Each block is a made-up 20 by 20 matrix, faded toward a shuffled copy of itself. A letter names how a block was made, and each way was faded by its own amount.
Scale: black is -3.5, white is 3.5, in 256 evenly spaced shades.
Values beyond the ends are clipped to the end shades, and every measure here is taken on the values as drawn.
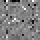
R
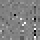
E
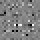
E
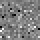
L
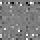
E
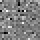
L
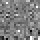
R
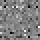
R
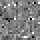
L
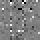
R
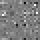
E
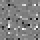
E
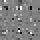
E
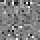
R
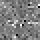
L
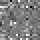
R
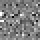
L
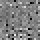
R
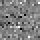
L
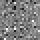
R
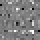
E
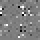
E
